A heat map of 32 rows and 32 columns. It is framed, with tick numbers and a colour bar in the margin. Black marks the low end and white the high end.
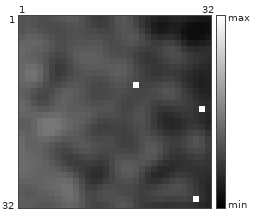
The top right is the ninth with the lowest average. Values rise toward the left. The values are skewed, with a long tail toward high values. There are three isolated cells, each far higher than the cells round it. Overall the values sit about 30% of the way up the scale. No regular stripes run through it.
